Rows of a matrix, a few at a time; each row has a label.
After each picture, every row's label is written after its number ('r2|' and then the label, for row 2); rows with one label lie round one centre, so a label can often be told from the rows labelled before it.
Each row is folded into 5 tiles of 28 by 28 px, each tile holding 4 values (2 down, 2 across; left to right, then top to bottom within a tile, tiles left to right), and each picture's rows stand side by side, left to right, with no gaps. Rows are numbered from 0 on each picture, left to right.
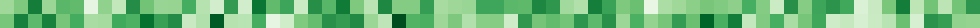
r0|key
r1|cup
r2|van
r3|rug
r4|key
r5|cup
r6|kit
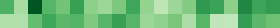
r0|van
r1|rug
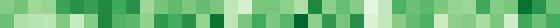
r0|rug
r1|key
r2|key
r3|rug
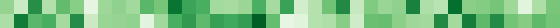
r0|key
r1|van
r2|kit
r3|key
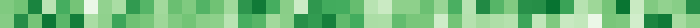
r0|key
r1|rug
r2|key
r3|rug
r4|kit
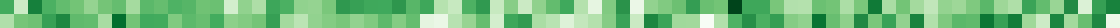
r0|van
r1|key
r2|rug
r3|kit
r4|kit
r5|van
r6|key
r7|cup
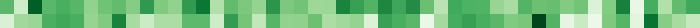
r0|van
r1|kit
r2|rug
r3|van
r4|kit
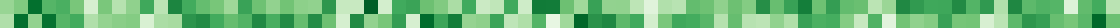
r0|key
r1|van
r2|cup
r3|cup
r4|key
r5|rug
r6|rug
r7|van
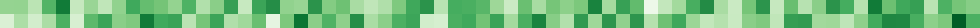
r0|kit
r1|cup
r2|key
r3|van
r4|key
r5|kit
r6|van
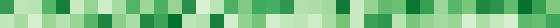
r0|kit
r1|cup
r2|kit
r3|rug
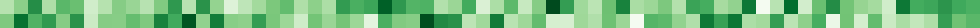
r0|key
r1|key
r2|rug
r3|cup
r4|kit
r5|cup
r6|rug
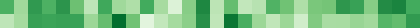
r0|van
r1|kit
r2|rug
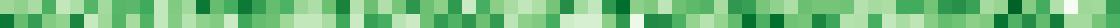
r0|cup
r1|rug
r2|kit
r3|key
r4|kit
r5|van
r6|rug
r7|key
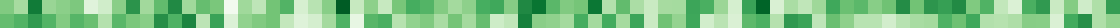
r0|key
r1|key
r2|kit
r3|rug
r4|key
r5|kit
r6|rug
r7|kit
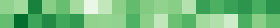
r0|key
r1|rug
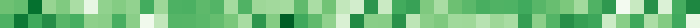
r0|key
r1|van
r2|cup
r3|rug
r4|cup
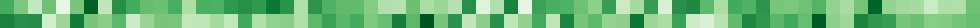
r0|cup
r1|rug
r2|van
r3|cup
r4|cup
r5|van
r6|key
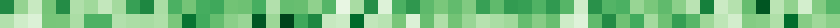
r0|kit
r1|van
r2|cup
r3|rug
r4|van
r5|kit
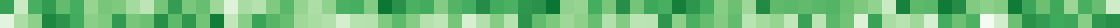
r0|van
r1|key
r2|rug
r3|rug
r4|rug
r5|rug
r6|rug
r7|van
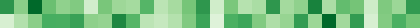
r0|van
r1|kit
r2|key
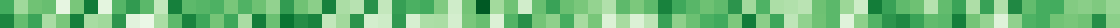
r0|cup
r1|van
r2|cup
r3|kit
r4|rug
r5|key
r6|van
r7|van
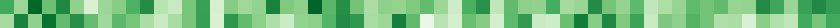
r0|key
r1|kit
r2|van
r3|kit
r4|key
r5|rug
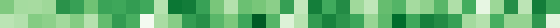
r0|rug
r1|van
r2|van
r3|cup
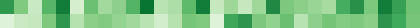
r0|kit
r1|kit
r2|rug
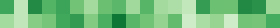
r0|van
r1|rug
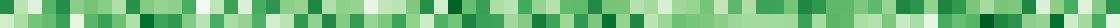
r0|kit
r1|cup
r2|key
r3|van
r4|key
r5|rug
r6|rug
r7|cup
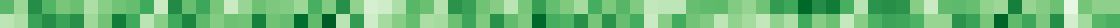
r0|van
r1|van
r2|key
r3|van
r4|key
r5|rug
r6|van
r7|key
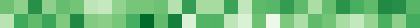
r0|key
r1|cup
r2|rug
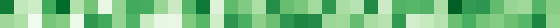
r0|kit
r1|kit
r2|cup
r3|van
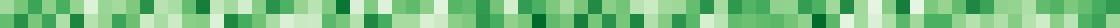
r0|key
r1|kit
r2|kit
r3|van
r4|key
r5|van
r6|kit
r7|rug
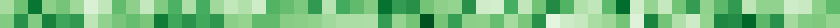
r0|key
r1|key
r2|rug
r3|cup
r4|kit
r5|key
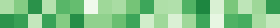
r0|key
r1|kit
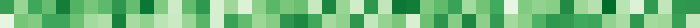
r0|van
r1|kit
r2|cup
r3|key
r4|cup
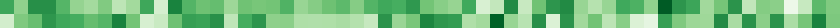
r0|van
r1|van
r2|rug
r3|cup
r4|rug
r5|key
